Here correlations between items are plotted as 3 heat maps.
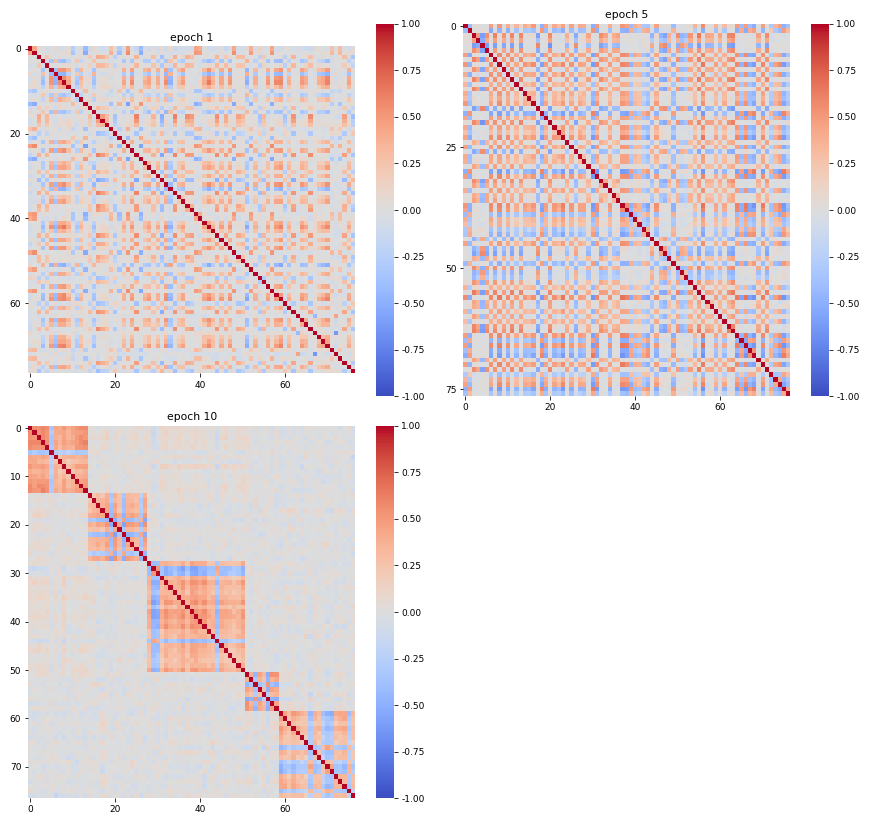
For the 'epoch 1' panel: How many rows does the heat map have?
77
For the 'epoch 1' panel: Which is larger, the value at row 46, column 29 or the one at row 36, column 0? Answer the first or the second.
the first
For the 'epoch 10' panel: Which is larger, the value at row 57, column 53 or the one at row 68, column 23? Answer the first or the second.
the second
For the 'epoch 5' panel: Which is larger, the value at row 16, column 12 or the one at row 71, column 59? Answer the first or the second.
the first
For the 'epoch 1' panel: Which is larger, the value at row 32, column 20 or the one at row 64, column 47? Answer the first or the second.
the second
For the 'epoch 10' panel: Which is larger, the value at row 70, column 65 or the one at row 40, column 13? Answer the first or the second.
the second
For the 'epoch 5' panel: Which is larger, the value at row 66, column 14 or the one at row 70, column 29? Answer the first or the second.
the first
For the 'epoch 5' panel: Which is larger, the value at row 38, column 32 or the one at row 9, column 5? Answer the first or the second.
the second
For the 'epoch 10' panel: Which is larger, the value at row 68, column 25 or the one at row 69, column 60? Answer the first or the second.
the first
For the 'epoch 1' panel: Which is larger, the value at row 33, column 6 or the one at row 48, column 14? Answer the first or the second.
the first
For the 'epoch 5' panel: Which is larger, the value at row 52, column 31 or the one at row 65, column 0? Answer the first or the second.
the first
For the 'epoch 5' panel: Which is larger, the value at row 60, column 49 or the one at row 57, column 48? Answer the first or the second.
the second
